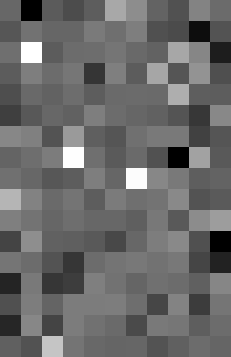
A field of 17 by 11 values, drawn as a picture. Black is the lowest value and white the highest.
Odd rows or columns: none. Calmest part: bottom middle. Grain: fine. Average level on the scale: 40%. Mirror symmetry: none. Slope: none.
